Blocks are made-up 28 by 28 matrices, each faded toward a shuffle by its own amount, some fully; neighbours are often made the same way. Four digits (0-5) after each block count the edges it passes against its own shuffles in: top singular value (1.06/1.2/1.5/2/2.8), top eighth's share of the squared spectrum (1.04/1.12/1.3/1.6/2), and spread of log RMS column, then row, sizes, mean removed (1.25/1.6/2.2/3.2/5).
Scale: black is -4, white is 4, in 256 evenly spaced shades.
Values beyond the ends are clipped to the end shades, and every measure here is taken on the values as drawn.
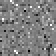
2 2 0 0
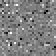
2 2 0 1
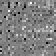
3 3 1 1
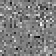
2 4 2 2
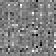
3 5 2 2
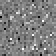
0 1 0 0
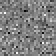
2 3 1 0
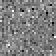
2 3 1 0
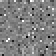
2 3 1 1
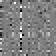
4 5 2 1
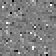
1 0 0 0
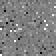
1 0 0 0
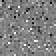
0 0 0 0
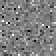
2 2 0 0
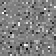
0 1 0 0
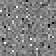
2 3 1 0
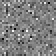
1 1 0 0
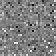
0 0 0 0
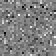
0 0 0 0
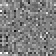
3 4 1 2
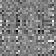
3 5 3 2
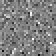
0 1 0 0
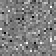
2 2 0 1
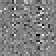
3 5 2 2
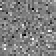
0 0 0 0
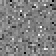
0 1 0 0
